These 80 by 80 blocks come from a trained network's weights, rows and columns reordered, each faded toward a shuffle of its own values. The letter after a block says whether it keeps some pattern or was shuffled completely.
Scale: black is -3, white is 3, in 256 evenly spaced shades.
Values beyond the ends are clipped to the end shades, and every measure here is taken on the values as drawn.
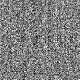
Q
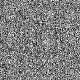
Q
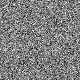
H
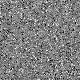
H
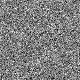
H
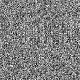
Q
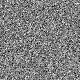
H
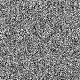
Q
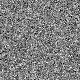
H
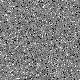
H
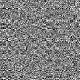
Q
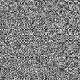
Q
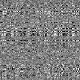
Q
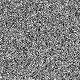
H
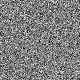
H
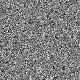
H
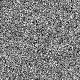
H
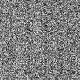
Q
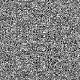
Q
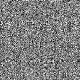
Q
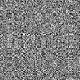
Q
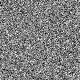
H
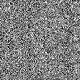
Q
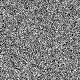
H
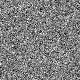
H
